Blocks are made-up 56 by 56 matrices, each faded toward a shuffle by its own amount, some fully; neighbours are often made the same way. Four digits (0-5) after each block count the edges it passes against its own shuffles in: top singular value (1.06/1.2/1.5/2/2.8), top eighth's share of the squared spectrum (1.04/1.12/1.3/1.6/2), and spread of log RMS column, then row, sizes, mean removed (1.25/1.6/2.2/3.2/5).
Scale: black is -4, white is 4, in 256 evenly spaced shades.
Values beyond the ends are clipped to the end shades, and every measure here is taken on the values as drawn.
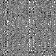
4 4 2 1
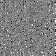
3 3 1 0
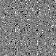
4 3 2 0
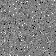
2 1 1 0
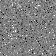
0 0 0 0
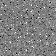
1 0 0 0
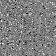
3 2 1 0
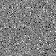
3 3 1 1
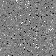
2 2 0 0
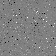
0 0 0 0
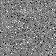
2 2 0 0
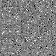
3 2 0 0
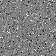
1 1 0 0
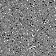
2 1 1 0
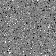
2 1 0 0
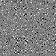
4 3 2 2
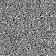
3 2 0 0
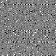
4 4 1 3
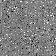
2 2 0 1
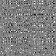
4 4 2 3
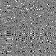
4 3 1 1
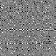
4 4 2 2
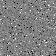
1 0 0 0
